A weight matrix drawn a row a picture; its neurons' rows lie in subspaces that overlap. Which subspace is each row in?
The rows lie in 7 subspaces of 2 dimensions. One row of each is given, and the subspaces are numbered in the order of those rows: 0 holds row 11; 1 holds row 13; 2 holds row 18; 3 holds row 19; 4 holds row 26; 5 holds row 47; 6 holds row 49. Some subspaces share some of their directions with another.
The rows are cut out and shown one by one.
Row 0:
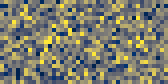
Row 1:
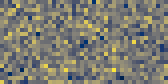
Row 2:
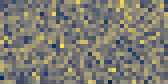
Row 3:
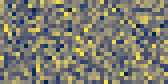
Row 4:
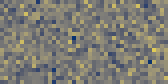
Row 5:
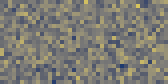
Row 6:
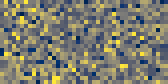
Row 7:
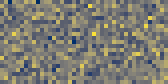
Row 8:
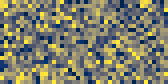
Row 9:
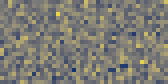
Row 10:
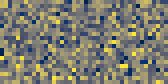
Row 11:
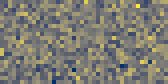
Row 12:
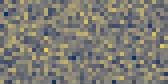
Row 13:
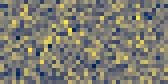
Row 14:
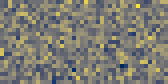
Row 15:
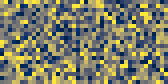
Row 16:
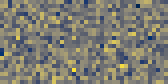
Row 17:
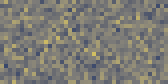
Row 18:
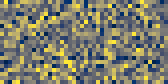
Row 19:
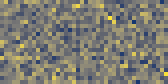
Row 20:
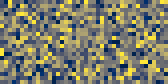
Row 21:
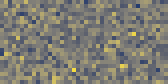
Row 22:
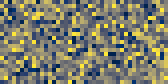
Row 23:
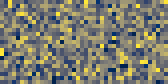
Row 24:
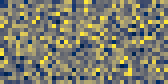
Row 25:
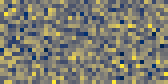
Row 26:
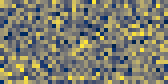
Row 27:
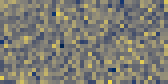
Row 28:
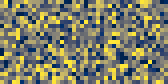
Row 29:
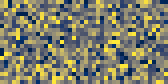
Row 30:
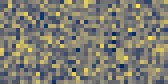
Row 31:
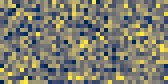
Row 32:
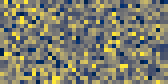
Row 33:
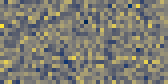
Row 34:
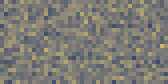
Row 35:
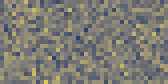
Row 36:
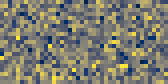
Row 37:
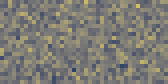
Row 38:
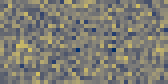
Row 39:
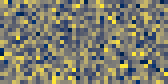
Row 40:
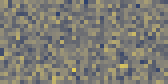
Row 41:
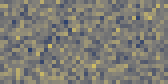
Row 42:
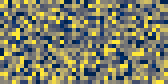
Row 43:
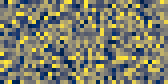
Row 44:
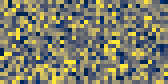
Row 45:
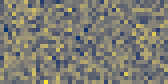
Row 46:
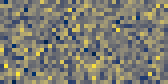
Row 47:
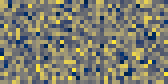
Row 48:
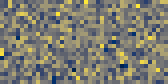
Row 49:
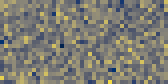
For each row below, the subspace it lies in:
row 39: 3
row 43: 2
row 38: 3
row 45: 5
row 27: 6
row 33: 2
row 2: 6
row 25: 2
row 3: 5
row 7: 0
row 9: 6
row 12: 2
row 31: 4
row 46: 1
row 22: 0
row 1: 4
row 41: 1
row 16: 3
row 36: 1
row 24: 4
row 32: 5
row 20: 3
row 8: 6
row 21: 5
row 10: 4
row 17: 1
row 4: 0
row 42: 0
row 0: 1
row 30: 3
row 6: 5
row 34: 2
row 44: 4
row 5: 0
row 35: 5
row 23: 6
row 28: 2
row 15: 3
